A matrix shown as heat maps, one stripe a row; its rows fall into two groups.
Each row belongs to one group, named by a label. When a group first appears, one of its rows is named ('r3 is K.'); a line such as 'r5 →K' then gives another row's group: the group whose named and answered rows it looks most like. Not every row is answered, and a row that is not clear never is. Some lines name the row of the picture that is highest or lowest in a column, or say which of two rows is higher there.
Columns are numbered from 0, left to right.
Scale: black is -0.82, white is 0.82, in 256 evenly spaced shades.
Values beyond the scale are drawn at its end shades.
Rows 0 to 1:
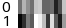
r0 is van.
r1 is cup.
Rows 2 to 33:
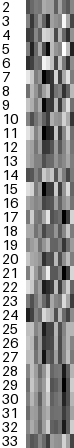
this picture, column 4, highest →6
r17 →van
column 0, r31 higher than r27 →No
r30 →van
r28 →van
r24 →cup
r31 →van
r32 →van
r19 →van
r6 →cup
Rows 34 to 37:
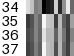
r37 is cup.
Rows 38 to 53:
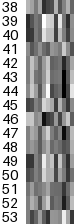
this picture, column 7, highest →38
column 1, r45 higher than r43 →No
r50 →cup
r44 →van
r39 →cup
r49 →cup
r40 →cup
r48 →van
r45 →cup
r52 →van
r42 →van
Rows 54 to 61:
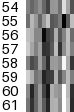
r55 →van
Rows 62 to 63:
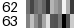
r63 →van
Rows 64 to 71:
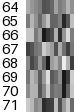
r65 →van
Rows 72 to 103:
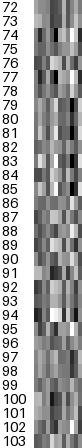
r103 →cup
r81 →van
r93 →cup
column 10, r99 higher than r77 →No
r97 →van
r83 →van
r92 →cup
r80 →van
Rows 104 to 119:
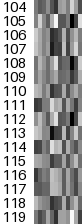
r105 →van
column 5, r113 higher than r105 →No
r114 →cup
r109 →van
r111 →cup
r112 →van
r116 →cup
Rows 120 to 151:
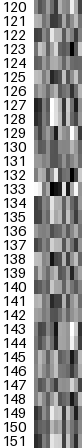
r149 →cup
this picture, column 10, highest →133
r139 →van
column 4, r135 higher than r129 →Yes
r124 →cup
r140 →cup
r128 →cup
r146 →van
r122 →cup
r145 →van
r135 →cup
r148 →van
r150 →cup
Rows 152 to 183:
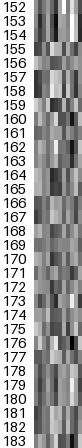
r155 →cup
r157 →cup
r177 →cup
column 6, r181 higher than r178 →Yes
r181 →cup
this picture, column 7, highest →152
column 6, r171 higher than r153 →No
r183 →van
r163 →van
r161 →cup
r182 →cup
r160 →van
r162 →van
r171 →van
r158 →cup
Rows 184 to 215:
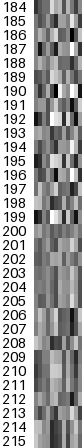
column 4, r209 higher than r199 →No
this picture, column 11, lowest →190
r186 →van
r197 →van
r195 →cup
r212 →van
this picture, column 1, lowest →187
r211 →cup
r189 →cup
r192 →cup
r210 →cup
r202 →cup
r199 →cup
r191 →van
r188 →van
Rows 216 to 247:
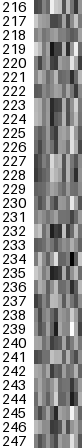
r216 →cup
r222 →cup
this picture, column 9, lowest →234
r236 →van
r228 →cup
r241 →cup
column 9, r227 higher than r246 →No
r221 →van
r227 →cup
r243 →van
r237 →cup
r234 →van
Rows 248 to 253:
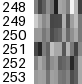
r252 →van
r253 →van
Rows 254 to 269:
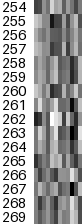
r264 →van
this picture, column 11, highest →263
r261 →van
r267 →van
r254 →cup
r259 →van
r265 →cup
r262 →cup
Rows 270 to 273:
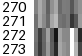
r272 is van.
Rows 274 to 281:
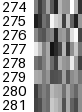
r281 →cup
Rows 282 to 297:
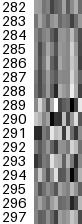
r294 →van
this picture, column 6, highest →291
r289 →van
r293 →cup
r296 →van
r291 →cup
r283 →van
